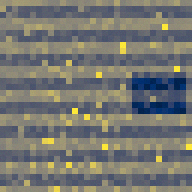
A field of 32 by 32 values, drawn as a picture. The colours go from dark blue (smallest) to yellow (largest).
Slope: none. Odd patch: lower, in the middle right. Ninth with the lowest average: middle right. Stripes: horizontal, repeating 8 times.
